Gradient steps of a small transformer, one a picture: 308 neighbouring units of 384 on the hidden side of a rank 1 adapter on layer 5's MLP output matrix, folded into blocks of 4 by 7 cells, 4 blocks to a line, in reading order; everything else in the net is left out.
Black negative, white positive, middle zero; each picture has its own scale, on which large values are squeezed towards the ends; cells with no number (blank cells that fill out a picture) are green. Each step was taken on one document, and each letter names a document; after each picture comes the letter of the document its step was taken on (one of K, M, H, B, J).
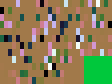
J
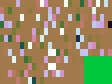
J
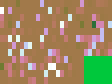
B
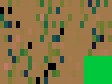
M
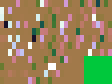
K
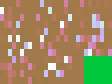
B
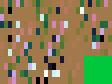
M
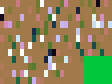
J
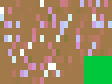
J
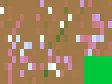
B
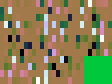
M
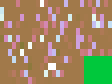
J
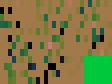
M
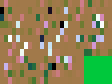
B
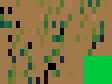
M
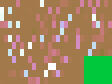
K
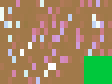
K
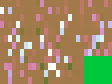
B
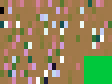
M
